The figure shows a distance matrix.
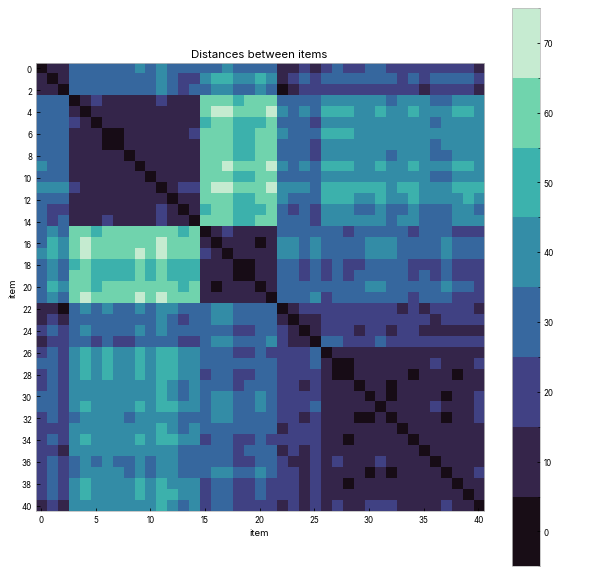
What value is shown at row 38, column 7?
40
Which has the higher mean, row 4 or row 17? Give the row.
17
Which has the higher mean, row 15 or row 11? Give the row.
11
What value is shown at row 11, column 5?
10
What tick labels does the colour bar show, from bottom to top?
0, 10, 20, 30, 40, 50, 60, 70
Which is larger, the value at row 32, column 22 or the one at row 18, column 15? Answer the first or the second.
the first
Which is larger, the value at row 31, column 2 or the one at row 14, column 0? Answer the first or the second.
the second
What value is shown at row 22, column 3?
30
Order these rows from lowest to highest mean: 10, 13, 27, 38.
38, 27, 13, 10
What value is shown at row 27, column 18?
30
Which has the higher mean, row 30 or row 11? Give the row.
11
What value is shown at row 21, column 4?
70
